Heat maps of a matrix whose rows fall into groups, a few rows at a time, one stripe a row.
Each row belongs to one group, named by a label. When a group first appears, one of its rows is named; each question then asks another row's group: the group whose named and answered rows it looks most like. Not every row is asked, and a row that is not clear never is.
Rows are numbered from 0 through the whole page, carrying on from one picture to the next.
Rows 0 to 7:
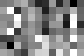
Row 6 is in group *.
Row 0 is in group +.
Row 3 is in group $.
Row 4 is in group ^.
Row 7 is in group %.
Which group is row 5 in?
%
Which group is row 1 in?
^
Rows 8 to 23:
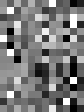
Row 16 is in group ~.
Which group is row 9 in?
^
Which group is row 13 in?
$
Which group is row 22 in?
~
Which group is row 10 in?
%
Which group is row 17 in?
+
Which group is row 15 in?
^
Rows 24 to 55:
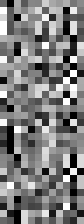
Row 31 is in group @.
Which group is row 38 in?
~
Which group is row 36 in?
%
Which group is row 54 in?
@
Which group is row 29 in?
+
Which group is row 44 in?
*
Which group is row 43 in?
*
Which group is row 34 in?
$
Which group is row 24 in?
*
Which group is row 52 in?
~
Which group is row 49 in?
~
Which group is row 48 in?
$
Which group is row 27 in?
$
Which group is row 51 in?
+
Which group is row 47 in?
~
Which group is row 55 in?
@
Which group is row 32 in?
$
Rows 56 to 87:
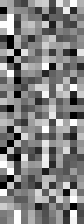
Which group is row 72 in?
+
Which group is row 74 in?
*
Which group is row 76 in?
*
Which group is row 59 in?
@
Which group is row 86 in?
$
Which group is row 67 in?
~
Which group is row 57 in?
~
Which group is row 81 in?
*
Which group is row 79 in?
@
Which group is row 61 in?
*
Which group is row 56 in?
%
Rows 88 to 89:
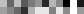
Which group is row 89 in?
%
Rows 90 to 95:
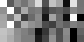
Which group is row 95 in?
+
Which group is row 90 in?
$
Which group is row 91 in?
^
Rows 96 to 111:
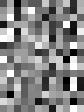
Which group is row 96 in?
~
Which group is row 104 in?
$
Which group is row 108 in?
$
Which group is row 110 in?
+
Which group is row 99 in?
~
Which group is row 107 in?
$
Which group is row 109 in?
*
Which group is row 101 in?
@
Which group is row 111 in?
%
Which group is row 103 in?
+
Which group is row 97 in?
@
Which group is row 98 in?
^
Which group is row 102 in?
%
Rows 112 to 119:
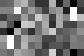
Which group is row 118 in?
^
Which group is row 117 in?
^
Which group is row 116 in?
*
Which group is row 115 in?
@
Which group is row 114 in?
%
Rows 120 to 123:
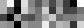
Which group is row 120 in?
@
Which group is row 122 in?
*
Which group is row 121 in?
@
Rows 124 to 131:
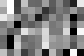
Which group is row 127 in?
~
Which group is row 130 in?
*
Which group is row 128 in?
~
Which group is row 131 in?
$
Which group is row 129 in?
*
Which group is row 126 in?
+
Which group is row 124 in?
@
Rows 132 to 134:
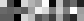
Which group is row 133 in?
%
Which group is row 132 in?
@
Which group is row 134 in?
@
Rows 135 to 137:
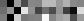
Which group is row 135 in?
*
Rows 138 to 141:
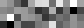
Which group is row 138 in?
%
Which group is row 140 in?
^
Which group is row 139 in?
+
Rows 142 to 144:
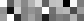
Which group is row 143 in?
*
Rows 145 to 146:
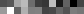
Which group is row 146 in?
^
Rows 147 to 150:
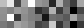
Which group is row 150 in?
+
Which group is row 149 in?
^
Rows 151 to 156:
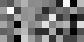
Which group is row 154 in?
~
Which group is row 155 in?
+
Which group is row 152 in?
^
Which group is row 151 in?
~
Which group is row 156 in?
@
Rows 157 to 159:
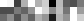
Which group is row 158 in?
%
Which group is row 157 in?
@
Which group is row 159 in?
%
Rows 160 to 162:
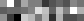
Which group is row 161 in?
%
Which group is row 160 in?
^
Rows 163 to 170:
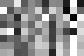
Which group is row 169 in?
%
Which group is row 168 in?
%
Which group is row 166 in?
%
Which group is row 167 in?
@
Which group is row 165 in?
~
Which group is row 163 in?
$
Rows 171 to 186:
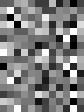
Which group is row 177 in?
+
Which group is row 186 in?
$
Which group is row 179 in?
%
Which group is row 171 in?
+
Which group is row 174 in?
@
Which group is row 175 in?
%
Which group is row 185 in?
+
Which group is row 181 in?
$
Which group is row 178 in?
@
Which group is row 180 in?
~
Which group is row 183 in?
+
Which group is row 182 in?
^
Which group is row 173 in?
*
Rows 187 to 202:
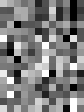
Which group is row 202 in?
$
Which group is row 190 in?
~
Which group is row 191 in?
+
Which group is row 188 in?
+
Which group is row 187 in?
+
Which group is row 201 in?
%
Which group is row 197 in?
@
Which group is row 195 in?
~
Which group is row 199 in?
+
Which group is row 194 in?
*
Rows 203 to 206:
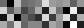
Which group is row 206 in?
$
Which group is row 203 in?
*
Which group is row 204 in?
$
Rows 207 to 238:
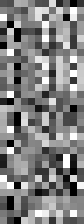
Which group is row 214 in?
^
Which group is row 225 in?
^
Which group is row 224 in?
@
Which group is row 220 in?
^
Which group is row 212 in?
~
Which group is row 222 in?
+
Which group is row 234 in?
+
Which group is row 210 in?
*
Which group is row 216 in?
~
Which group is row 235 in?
*
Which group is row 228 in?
^
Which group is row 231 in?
+
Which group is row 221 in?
*
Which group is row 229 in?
~
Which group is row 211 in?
~
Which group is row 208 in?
%
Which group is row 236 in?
*
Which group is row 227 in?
*
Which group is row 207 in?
+
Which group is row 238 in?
@
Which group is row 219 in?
%
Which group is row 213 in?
~
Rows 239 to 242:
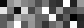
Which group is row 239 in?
~
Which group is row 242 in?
$
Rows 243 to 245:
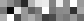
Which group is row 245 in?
^
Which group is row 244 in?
*
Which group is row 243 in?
%
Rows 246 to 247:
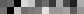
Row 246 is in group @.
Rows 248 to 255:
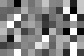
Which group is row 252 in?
$
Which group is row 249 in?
~
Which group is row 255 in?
$
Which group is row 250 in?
$
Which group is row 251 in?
^
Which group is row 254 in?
%
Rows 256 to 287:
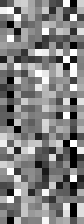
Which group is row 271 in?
*
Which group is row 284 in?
^
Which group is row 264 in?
~
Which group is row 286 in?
~
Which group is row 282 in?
+
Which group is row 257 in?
@
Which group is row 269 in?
*
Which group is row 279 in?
+
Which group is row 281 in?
$
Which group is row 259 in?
*
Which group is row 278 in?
+
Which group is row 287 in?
*
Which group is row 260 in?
~
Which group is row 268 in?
%
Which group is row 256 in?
~
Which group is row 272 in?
~
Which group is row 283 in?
*
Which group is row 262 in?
+
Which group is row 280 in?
^
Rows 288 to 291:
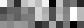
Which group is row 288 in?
@
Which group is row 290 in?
%
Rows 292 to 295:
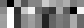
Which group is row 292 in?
*
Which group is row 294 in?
^
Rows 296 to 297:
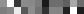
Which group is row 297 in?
$
